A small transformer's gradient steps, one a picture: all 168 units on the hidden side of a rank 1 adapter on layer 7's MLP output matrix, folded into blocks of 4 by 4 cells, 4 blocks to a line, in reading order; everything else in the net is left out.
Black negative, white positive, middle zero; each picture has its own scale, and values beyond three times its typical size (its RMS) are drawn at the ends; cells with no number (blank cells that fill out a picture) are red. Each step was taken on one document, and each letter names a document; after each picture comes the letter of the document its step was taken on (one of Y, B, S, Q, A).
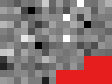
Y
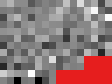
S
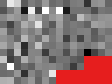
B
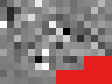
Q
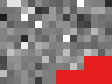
Y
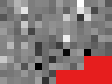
Y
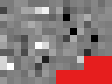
B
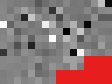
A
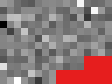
S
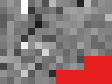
Y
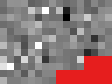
B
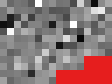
Q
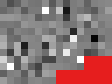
B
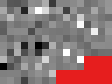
B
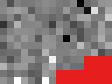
S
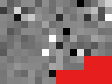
A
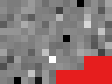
S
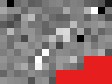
Q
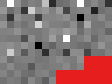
Y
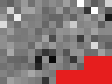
S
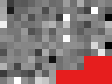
S
